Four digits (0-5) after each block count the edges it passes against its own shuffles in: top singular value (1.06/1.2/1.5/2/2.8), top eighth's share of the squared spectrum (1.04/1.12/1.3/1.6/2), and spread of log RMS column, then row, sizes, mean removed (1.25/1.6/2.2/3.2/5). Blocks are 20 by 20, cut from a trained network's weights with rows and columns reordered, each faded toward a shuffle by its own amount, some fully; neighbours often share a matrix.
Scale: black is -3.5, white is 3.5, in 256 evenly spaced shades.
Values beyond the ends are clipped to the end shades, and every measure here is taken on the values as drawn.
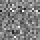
2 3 0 1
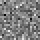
0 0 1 0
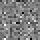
2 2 0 1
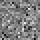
0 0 0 0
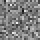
0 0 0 0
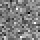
0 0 0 0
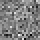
2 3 0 1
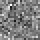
1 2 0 0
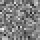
0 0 0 0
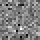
2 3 1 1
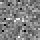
1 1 0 0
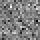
0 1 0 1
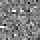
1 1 0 1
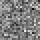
1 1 0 0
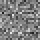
2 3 0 1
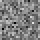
0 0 0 0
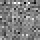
2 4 0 1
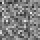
1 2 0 0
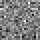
1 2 0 1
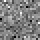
0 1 0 0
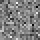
0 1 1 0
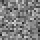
0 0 0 0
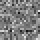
1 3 0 1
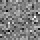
1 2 0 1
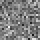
0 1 1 0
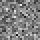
1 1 0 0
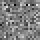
2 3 0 1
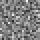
0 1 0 0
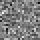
0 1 0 0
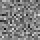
2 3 0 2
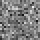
2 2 0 0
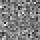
1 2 1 1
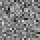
1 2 0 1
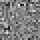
1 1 0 0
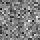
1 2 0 0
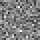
0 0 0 0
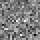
0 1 0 0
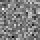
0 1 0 0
